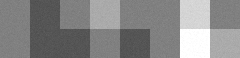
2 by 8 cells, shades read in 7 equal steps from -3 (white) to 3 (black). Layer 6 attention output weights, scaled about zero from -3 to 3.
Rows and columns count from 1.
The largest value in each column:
0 1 1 0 1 0 -2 0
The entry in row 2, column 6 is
0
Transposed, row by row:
0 0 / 1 1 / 0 1 / -1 0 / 0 1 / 0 0 / -2 -3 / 0 -1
